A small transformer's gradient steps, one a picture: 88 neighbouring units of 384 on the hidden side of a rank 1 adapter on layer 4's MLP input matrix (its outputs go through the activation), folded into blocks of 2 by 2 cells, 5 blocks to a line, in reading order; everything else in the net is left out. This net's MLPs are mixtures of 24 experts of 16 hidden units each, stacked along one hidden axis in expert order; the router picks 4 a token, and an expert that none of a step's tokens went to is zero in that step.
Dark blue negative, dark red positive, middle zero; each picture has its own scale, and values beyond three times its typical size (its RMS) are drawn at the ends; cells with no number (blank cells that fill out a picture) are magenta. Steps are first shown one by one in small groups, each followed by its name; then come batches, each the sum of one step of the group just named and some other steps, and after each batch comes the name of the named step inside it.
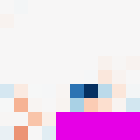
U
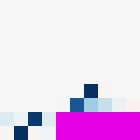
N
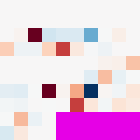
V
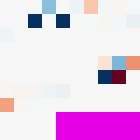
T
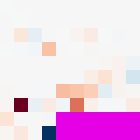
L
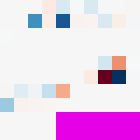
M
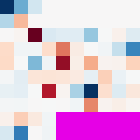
V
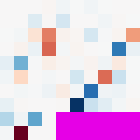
M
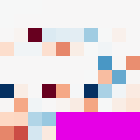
V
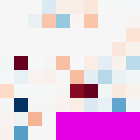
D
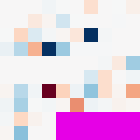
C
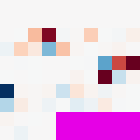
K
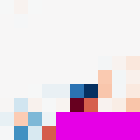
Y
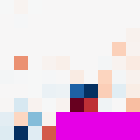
Y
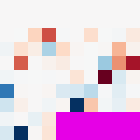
K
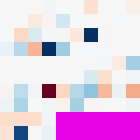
C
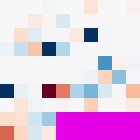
C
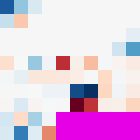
Y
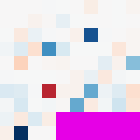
C
